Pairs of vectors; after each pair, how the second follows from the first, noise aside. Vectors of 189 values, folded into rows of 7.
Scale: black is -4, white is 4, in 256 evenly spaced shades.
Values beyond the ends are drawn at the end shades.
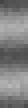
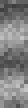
wrapped around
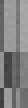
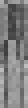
wrapped around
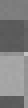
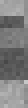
wrapped around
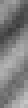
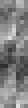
wrapped around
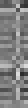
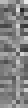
wrapped around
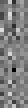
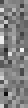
wrapped around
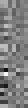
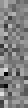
sign-scrambled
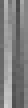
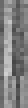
wrapped around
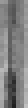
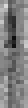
wrapped around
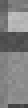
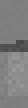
partly zeroed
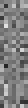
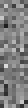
sign-scrambled
